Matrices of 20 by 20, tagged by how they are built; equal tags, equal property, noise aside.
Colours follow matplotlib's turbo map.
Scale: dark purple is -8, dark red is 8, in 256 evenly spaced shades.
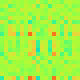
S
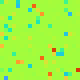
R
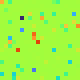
R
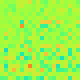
S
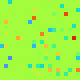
R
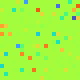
R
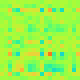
S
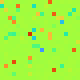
R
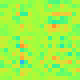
S
